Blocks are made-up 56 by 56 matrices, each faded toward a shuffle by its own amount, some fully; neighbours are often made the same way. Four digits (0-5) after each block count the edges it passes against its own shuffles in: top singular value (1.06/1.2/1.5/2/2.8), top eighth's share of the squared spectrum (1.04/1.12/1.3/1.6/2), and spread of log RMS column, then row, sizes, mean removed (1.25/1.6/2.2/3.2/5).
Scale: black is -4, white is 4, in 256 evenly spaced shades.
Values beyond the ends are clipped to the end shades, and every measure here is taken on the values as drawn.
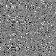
3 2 1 1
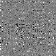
2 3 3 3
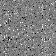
1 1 1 0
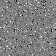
0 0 0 0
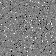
0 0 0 0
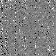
2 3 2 2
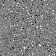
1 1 0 0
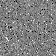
2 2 0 0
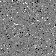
1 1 0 0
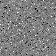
1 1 0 0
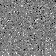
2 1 0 1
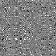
4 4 2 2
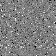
2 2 0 1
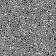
2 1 0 0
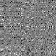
4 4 2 2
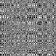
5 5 3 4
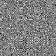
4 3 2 1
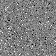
1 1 0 0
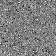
0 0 0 0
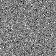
0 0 0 0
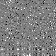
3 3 1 2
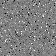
1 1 0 0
